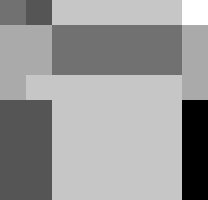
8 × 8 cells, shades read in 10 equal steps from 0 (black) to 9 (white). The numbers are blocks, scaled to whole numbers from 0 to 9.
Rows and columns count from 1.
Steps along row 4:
up same same same same same down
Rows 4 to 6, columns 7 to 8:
7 6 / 7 0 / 7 0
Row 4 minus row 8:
3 4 0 0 0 0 0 6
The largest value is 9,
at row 1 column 8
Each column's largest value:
6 7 7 7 7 7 7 9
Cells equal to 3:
9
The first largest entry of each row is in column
8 1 1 2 3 3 3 3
